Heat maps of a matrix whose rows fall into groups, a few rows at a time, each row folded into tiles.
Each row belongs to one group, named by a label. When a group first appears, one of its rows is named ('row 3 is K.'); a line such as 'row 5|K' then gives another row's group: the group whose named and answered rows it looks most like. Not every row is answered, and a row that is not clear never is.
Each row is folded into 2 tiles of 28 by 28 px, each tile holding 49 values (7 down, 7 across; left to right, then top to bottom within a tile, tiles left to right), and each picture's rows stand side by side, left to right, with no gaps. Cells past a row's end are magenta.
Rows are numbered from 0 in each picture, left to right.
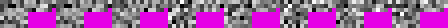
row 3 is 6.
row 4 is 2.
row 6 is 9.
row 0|9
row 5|6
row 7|2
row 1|9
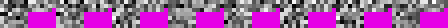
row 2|6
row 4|9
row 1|2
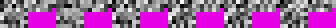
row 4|6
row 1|9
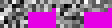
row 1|2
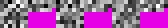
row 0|6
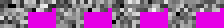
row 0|9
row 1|9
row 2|9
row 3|6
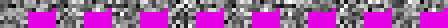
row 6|6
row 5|2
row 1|9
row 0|9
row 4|9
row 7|9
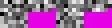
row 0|2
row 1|9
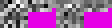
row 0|6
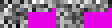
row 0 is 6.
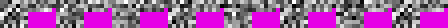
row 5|6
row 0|6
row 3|6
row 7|6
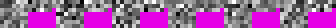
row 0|9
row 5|6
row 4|2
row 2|6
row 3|6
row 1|2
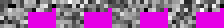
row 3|6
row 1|2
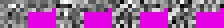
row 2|6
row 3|6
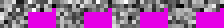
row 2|2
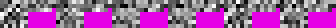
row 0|6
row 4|6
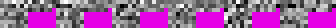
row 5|9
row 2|2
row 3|6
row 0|2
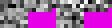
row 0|9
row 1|2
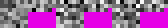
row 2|2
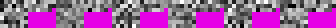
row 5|9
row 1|9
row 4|6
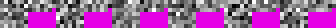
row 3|2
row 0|2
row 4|2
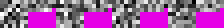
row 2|6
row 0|6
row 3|2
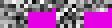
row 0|2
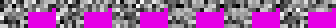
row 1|6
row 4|9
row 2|2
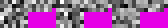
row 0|6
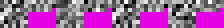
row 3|2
